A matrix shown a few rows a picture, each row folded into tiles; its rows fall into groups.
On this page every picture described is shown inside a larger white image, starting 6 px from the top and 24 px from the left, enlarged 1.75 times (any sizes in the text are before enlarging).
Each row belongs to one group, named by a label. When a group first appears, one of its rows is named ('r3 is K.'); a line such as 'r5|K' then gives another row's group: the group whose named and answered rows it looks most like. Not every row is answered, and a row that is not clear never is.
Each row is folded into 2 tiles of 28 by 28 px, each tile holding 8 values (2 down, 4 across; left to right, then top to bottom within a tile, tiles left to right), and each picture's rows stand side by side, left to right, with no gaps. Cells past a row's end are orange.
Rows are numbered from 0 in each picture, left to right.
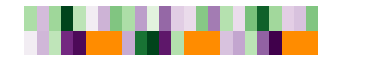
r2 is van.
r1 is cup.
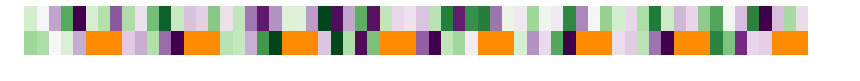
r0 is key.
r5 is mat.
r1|van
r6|van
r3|cup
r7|key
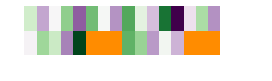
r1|key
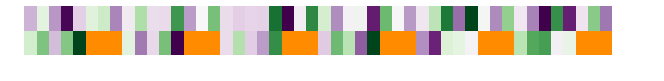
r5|key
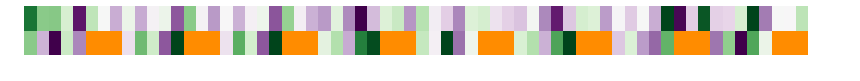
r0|key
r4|cup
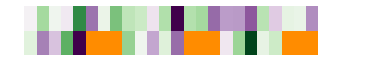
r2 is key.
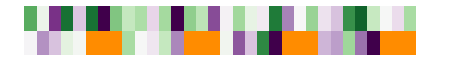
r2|mat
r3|van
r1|key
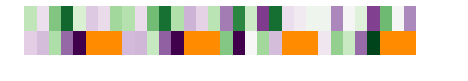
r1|van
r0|van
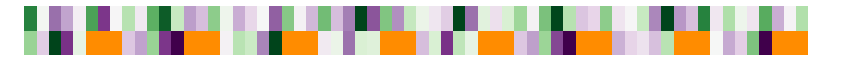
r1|van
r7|mat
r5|van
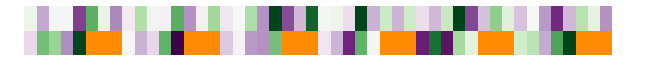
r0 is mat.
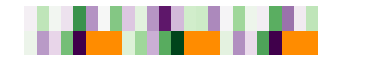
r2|mat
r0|mat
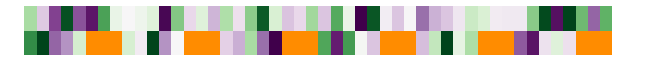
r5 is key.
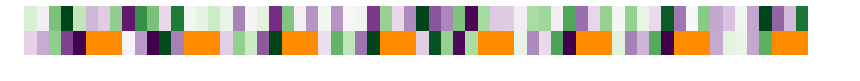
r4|cup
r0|van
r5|mat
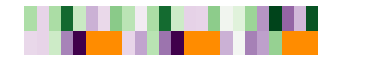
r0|van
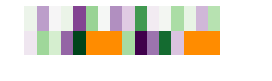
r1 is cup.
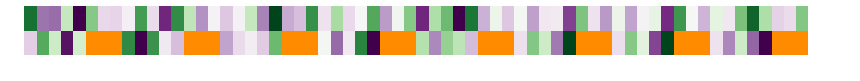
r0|cup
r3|mat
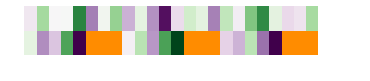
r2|van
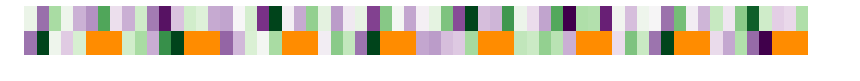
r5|key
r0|cup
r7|van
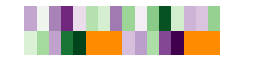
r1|van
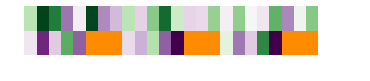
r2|mat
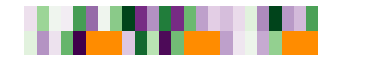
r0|mat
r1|cup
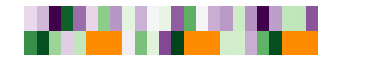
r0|key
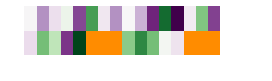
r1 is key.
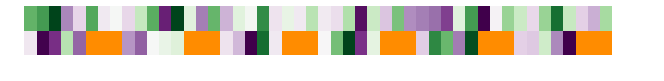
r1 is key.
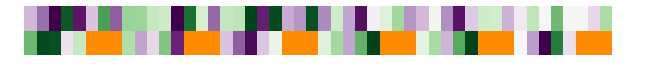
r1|key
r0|key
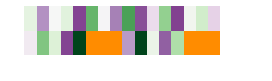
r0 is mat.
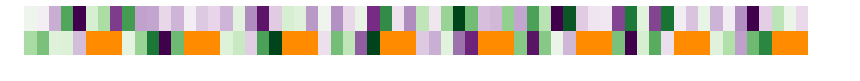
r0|key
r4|van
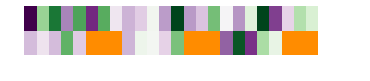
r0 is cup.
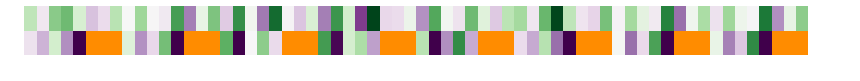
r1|mat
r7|mat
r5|van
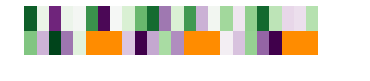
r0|cup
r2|van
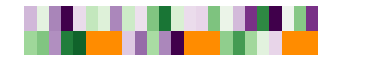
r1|van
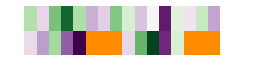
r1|cup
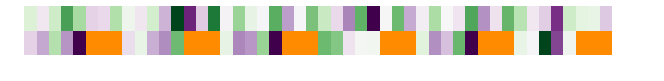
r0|van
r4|mat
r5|cup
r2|mat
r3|key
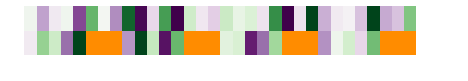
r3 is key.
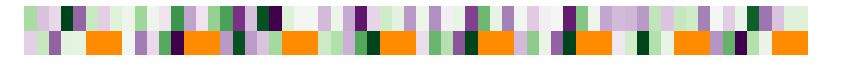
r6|key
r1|mat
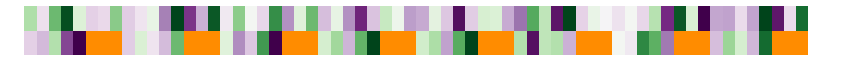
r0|van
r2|mat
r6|key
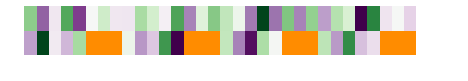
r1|mat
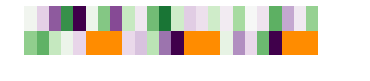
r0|key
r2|mat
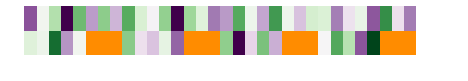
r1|key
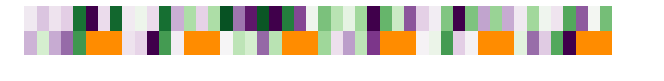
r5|mat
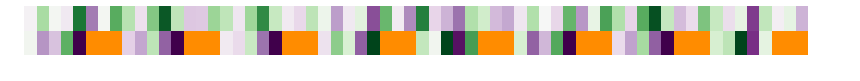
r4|cup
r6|van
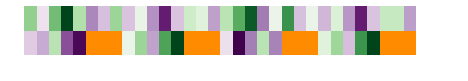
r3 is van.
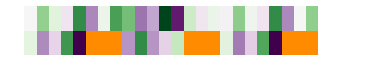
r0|mat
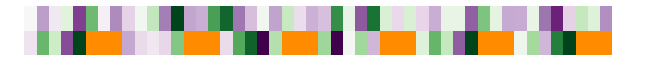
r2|cup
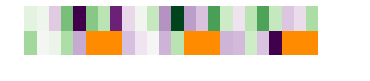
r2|van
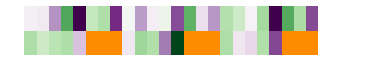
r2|key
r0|key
